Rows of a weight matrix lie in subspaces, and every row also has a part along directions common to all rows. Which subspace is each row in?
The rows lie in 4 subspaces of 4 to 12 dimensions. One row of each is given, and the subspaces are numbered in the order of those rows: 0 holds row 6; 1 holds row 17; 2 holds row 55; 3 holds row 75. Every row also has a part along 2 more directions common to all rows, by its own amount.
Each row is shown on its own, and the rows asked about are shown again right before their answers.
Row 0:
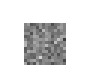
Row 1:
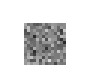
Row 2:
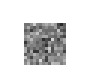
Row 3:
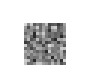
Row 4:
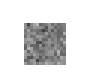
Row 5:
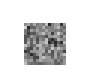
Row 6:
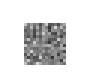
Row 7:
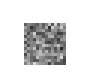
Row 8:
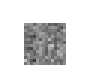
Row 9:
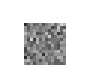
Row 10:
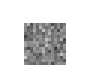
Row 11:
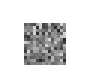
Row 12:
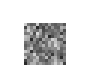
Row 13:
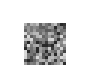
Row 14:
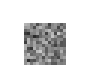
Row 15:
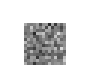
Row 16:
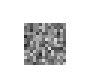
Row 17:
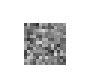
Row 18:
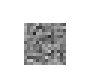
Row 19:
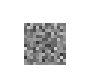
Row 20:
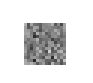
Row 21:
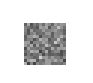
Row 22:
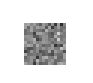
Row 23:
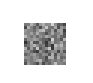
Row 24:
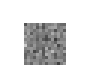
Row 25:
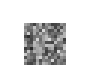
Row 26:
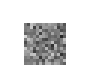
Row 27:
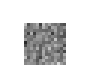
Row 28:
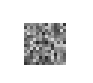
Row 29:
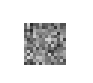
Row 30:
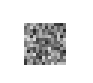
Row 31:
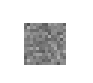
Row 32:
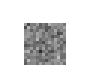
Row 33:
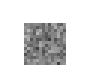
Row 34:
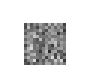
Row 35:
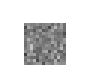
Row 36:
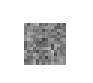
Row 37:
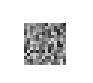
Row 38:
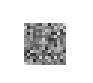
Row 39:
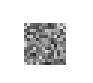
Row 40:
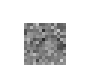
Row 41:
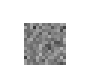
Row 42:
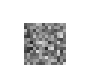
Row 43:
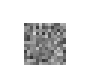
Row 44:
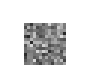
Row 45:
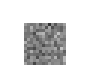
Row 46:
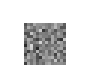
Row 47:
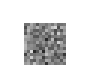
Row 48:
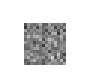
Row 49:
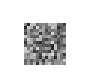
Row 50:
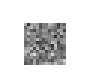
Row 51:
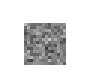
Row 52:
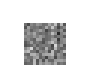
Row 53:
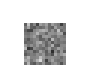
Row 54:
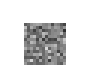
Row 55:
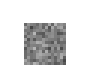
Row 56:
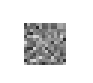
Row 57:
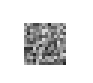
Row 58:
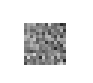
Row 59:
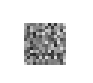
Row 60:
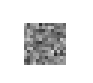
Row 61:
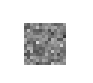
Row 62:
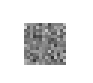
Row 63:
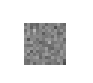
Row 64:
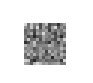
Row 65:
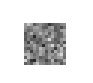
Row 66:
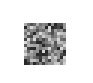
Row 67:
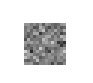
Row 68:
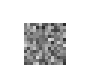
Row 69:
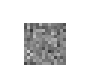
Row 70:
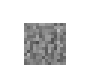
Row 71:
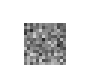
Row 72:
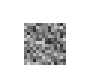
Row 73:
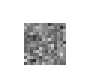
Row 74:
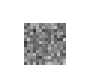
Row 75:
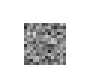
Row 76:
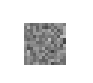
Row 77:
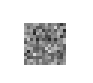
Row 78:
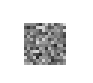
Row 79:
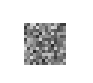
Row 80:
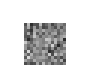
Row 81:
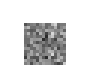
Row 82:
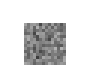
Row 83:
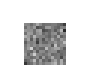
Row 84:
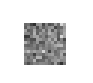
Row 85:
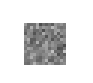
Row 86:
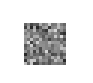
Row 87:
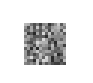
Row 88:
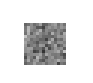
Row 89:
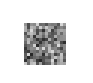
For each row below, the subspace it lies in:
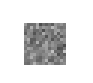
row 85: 1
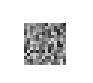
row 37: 2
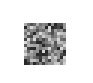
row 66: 2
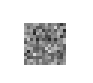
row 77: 3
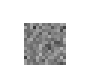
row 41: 3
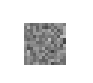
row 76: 3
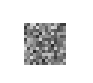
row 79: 3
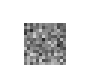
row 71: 1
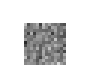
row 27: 3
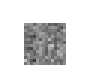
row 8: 0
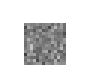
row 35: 0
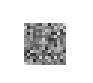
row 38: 1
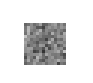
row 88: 3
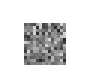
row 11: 1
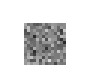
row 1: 3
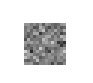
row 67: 3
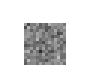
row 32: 3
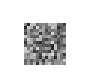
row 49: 3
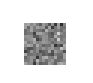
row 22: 2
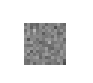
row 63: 0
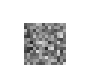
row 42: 0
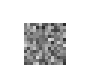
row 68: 3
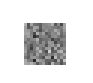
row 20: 0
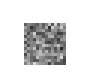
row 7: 2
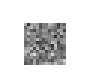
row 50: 0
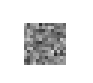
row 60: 1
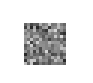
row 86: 0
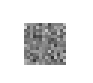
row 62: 0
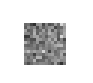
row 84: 2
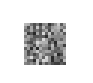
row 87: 1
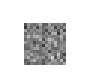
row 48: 0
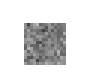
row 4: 1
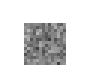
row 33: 3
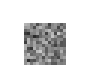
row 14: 3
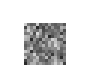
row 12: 3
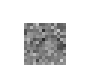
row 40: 1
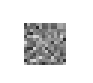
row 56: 0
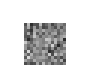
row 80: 1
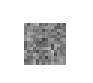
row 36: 1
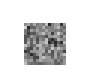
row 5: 3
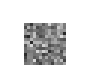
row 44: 0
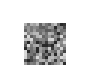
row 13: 1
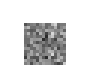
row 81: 3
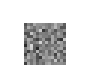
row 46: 0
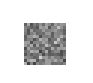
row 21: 0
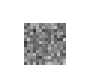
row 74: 0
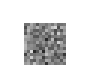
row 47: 3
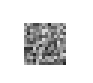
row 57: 1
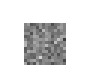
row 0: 0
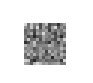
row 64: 0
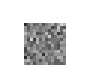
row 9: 3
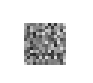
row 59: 2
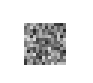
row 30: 2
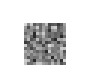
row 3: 0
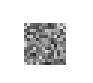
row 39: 0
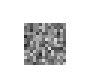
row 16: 3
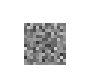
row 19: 3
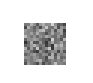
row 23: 1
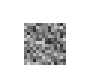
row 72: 2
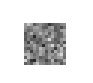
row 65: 0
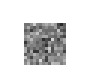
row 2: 1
